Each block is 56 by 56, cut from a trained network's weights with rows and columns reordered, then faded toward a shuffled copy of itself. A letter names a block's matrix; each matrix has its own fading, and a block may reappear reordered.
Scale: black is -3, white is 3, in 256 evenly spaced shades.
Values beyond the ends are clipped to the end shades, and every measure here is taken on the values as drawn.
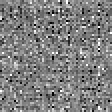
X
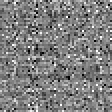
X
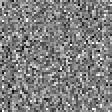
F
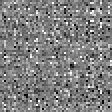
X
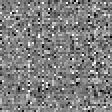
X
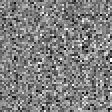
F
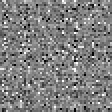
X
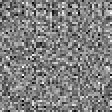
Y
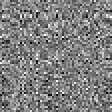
Y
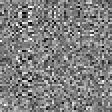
Y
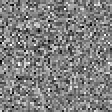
F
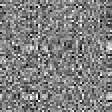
Y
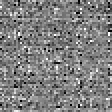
X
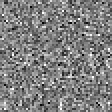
F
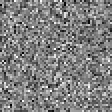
F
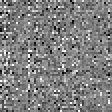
X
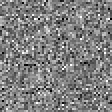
F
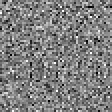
F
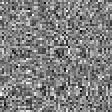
Y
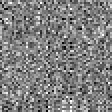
Y
